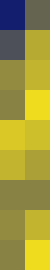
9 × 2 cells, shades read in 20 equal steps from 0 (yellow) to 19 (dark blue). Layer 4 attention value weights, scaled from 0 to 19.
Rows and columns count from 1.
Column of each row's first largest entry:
1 1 1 1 2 2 1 1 1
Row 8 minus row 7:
-1 -5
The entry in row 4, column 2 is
0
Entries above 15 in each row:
1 0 0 0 0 0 0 0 0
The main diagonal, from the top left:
19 5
